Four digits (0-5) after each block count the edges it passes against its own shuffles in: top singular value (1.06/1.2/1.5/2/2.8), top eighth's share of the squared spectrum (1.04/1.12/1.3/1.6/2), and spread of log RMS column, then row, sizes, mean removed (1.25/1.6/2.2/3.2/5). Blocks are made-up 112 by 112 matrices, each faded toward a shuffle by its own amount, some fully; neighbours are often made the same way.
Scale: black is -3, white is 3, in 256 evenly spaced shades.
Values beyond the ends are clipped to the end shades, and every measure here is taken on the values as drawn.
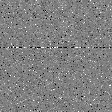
4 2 0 1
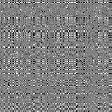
5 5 4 4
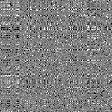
5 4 3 3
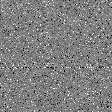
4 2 0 1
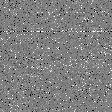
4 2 0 1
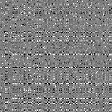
5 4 3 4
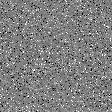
2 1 0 0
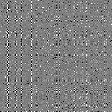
5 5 3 3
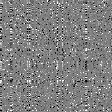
5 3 3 2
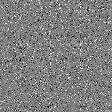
3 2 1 0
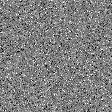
0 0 0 0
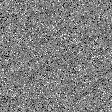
0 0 0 0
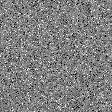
0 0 0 0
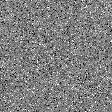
3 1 0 0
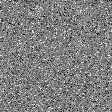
1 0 0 0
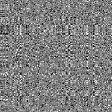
5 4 3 3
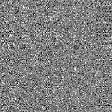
4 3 2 2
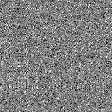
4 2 1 1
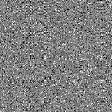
4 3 2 2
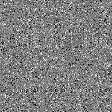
4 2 1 1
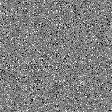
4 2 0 1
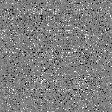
4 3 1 2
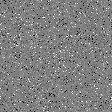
2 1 0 0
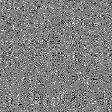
3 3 1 2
